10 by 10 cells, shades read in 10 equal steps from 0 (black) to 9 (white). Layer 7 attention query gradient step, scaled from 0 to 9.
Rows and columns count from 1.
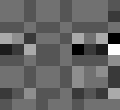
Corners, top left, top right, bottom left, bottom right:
4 3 3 4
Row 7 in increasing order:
2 3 3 4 4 4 4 4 5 5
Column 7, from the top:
4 4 3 6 0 3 5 5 2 3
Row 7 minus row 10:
1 0 -1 1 0 -1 2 0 1 -2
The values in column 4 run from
3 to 4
